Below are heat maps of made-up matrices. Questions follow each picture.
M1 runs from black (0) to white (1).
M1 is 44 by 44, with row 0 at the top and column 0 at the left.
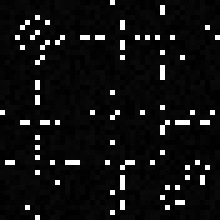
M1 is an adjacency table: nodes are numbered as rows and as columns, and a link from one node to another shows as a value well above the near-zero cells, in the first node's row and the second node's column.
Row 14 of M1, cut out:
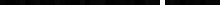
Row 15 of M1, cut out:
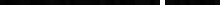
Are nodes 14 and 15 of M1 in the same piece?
yes
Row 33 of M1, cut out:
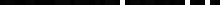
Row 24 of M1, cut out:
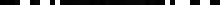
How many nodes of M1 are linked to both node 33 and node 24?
2
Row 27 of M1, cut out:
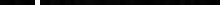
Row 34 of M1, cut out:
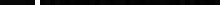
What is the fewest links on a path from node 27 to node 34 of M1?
2
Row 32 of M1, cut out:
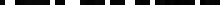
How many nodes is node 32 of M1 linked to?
11
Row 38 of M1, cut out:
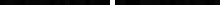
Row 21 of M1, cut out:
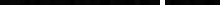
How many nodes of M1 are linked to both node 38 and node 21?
0
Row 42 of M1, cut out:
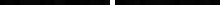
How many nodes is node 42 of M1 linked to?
1
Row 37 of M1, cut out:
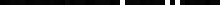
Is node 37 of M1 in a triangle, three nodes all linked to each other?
yes
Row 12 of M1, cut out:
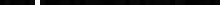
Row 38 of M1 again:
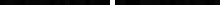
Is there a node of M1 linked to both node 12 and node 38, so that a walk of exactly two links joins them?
no
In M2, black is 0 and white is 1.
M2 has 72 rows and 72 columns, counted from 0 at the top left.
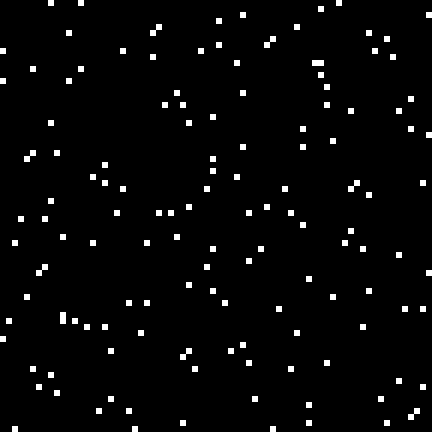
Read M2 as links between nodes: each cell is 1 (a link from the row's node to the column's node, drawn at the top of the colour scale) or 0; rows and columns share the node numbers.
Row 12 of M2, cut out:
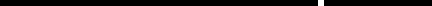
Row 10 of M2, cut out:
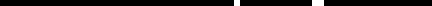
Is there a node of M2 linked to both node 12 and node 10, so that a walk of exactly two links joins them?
yes
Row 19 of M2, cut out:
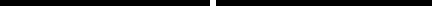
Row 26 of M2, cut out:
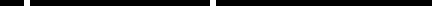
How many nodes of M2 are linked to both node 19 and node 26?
1
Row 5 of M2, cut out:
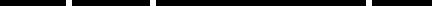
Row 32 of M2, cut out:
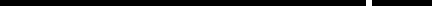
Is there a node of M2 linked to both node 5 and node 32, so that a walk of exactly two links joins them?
yes
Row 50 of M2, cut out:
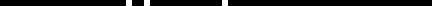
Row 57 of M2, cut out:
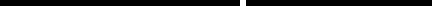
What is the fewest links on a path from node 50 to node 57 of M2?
3
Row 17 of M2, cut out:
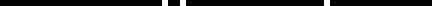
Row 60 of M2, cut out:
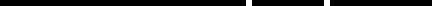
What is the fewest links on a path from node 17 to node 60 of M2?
2
